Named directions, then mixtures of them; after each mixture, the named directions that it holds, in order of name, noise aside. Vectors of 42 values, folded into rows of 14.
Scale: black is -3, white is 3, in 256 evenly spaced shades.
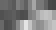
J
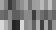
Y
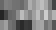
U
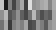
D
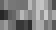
U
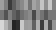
Y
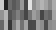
D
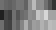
J, U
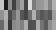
D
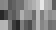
U, Y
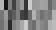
D, J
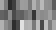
J, Y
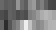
J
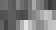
J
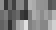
D, J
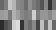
Y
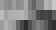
J
